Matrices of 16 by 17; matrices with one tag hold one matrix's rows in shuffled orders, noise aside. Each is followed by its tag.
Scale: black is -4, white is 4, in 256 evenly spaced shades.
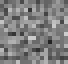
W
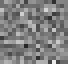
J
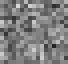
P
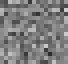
W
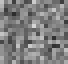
P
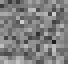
J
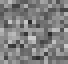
W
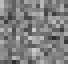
P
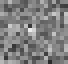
W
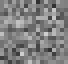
J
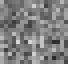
P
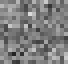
W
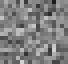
J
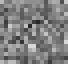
W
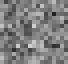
P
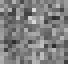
P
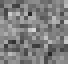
W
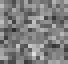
P
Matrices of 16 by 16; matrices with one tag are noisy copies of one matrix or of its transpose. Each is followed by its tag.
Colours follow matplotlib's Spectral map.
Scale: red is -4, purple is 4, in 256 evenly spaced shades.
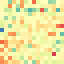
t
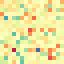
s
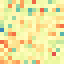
t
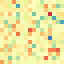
s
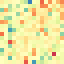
t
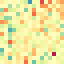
t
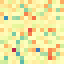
s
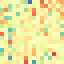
t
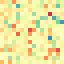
s
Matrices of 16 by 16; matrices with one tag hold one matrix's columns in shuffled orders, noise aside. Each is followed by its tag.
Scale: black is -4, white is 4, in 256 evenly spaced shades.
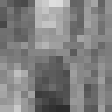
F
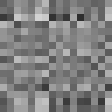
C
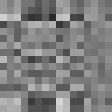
C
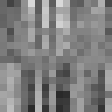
F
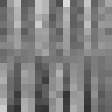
F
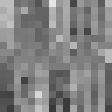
F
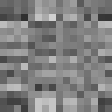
C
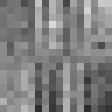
F
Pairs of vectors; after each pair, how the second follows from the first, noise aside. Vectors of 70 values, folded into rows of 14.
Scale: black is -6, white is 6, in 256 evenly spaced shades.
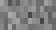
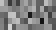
scaled up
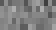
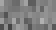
reversed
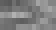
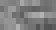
reversed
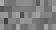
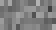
reversed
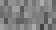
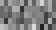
scaled up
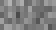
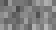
reversed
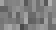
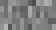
reversed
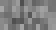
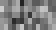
scaled up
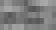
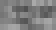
reversed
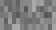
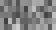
scaled up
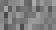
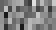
scaled up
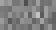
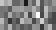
scaled up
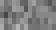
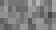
reversed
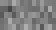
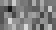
scaled up
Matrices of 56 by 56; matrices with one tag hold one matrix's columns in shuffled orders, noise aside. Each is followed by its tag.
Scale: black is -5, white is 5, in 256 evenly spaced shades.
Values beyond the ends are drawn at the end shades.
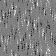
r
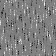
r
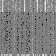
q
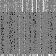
q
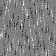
r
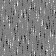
r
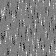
r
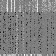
q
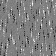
r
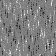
r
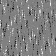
r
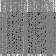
q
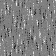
r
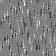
r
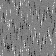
r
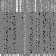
q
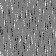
r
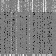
q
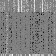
q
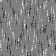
r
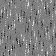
r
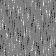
r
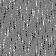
r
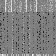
q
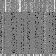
q
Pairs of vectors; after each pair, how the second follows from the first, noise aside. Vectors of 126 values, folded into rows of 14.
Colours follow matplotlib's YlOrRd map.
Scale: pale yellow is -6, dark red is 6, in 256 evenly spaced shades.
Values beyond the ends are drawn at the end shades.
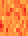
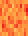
reversed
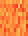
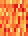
scaled up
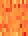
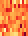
scaled up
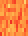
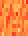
reversed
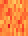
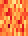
scaled up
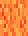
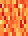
scaled up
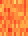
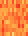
reversed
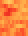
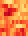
scaled up
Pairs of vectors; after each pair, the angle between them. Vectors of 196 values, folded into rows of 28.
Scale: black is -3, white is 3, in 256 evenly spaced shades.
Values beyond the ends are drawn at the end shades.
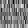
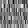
nearly parallel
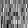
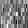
nearly opposite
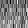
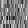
orthogonal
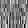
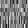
nearly opposite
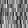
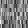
nearly opposite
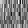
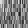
nearly parallel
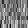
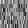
partly opposed
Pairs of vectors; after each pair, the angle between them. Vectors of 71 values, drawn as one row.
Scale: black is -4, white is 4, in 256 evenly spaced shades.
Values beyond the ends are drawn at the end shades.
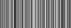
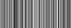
partly aligned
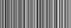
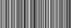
orthogonal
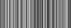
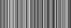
nearly parallel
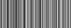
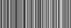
nearly parallel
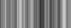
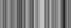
nearly opposite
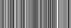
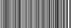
partly opposed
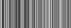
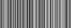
orthogonal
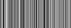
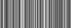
nearly opposite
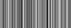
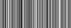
nearly parallel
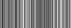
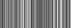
nearly parallel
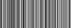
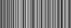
partly aligned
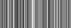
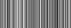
partly opposed
